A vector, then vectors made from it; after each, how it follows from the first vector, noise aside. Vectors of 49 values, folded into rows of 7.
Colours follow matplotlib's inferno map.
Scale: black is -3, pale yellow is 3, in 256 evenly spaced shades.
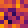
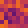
shrunk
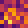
negated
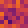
shrunk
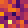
sign-scrambled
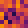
copied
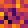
copied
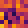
copied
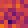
shrunk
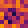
copied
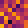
sign-scrambled
